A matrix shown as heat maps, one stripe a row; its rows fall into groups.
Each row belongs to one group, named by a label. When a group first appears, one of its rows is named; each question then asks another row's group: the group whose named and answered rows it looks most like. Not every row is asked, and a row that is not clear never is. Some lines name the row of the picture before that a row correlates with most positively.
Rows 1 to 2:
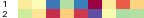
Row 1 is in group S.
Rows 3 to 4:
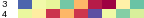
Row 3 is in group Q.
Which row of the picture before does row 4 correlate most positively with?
2
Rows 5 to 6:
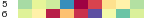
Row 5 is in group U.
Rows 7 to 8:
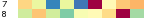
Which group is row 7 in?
S
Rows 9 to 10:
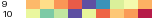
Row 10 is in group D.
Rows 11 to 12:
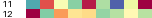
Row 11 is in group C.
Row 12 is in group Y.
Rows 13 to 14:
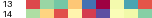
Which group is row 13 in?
S
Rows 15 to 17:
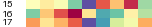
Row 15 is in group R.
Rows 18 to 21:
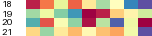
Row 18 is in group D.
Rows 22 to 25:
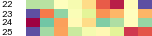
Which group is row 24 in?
Y
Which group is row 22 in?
Q
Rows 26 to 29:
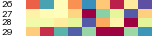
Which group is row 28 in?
R
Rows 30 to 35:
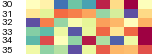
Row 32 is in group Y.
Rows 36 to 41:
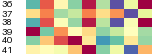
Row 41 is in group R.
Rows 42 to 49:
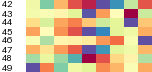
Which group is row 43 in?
R
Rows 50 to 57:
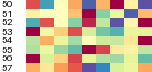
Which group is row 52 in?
C
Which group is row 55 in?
U
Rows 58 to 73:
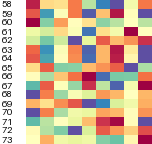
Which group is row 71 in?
Q
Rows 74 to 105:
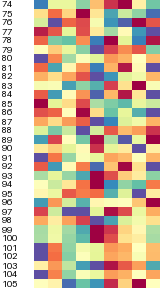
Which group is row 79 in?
R
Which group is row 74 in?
Q
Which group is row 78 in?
S
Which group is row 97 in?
D
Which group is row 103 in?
R
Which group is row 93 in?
U
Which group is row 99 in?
U
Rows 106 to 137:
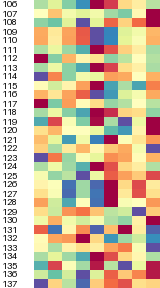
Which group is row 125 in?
D
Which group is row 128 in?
S
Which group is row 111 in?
U
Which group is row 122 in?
Q
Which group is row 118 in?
U
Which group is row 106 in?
U
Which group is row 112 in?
Y
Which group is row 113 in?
U
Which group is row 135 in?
C
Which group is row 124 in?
U
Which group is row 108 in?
D
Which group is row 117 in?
Y
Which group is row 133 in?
Q
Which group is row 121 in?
S
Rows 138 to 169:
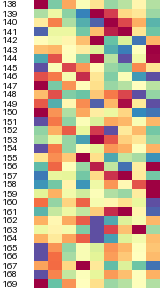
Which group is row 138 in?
Y
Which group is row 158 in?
D
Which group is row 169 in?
Y
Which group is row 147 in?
Y
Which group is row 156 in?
C
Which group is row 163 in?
R
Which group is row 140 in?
R
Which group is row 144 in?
C
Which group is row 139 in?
U
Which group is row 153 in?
U
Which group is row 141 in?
Q
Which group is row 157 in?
Q
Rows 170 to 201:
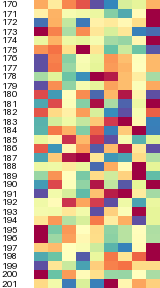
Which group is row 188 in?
R
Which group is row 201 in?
S
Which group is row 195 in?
Y
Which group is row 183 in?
Q
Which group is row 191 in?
Q
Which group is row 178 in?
U
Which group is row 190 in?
C
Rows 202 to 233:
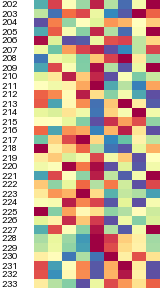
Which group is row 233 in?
D
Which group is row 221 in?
C
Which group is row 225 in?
Y
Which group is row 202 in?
C
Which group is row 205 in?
C
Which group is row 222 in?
S
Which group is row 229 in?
U
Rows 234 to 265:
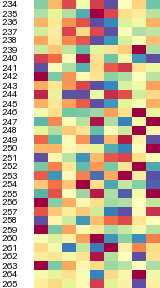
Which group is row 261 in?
S
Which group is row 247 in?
C
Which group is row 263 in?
Y
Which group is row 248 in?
R
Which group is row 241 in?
Q
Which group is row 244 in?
D
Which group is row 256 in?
Y
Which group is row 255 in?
C
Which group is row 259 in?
Y
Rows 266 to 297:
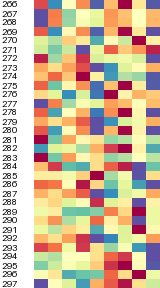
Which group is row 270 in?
R
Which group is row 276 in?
S
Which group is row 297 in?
Q
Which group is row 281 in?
Y
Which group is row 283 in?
Y
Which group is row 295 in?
Q
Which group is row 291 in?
R
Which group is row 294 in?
Q
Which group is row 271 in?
D
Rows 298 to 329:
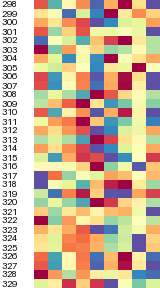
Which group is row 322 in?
Y
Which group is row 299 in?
S
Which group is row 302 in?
Q
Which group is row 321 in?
Q
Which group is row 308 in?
U
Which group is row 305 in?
R
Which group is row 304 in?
S
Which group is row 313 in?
U
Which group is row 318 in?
Q
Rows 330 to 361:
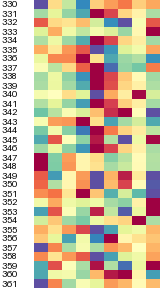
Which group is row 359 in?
C
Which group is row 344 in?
U
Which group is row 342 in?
Q
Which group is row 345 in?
C
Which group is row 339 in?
U
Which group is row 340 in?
R
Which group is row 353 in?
C
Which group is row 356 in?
S
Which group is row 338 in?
U
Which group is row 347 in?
Y
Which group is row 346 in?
U
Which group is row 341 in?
U
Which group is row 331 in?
U
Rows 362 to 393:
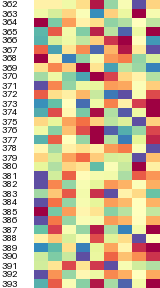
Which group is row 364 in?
Y
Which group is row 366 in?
Q
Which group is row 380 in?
R
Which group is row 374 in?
C
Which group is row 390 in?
D
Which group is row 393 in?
C
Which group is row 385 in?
Y
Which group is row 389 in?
D
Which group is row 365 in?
C
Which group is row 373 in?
D
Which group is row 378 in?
Q
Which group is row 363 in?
R
